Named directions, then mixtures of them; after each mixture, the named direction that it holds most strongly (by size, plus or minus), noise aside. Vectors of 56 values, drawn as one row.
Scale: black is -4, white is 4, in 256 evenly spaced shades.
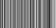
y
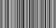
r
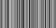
r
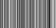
y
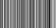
y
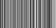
y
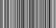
r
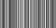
r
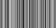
r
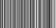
y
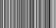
y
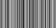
r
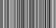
r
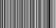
y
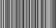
y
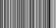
y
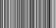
y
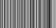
y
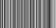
y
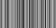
r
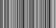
r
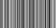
r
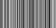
r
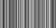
r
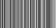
y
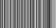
y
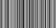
r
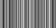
r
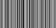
r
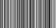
y
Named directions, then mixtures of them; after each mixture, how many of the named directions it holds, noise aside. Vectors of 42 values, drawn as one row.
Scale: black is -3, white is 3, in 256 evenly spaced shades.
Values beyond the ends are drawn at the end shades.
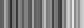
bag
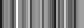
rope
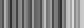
one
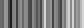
one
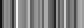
one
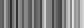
one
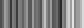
one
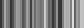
two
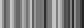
two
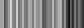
one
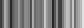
two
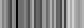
two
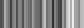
one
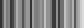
two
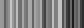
one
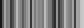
two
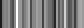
one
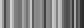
two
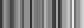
two
